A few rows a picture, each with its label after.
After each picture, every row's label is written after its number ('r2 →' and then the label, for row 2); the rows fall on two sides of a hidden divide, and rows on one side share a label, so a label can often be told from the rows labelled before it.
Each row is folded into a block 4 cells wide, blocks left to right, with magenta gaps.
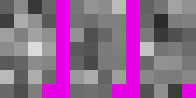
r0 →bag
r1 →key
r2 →key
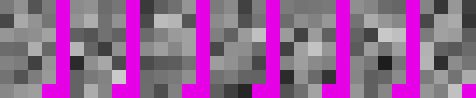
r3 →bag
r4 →key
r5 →bag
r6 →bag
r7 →bag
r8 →bag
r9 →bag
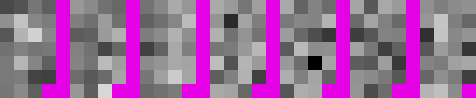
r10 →bag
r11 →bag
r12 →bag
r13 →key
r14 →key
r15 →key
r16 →bag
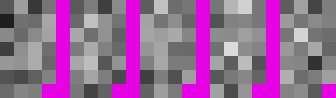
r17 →bag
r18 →bag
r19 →bag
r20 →bag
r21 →bag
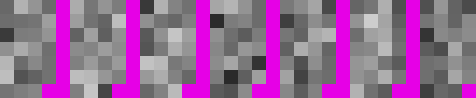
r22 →bag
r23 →key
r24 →bag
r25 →bag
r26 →bag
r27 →bag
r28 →bag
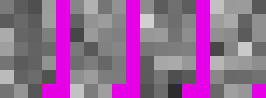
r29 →key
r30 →bag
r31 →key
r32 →bag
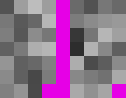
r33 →key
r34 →bag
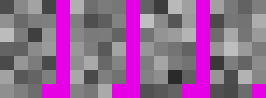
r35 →key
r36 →key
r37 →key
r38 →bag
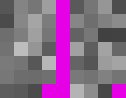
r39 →bag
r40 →key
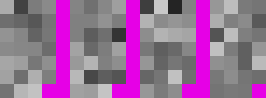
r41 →key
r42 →key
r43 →bag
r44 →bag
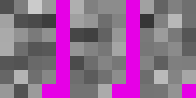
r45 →key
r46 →key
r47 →bag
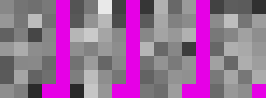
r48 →key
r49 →bag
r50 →bag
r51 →bag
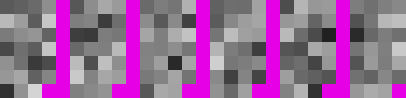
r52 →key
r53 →key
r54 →bag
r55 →bag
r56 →key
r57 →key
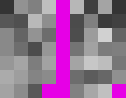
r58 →key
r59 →bag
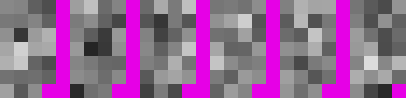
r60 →bag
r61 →key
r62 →key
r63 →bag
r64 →bag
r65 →key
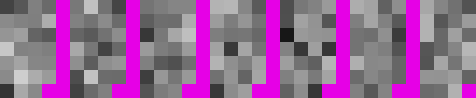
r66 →key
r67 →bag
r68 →bag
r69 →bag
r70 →bag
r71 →bag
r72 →key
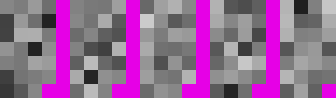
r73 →bag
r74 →key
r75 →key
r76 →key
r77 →key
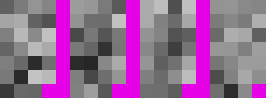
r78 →bag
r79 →key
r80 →key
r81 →bag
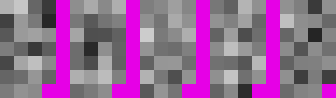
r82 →bag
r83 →key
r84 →key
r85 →key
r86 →key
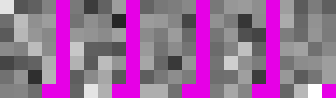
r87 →bag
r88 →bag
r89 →bag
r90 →key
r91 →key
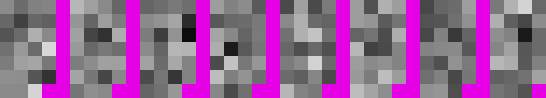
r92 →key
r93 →key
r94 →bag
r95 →key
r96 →bag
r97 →key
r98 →key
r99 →key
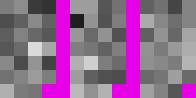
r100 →bag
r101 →bag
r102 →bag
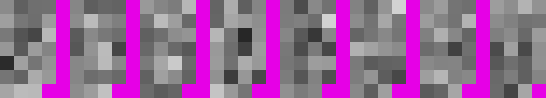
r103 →key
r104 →bag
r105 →bag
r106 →key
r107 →key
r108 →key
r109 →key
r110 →key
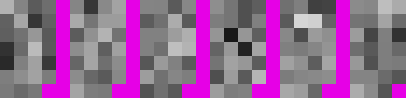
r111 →bag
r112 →key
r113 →bag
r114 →key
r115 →bag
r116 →key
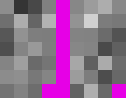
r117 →bag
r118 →key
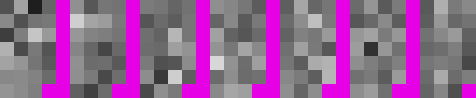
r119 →bag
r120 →key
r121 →bag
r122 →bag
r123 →bag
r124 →bag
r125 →bag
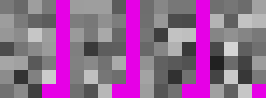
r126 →bag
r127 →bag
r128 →bag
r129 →key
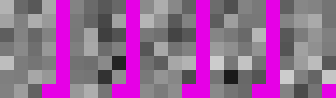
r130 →key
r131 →key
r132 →key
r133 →bag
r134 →bag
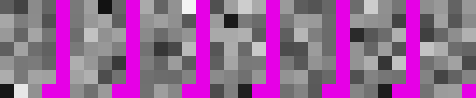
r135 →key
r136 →bag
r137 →key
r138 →key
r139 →bag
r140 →bag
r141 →bag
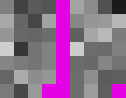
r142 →key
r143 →bag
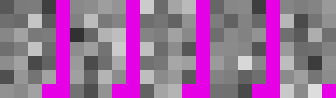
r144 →bag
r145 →bag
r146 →key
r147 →bag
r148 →key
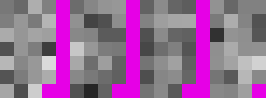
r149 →bag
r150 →key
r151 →bag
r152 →bag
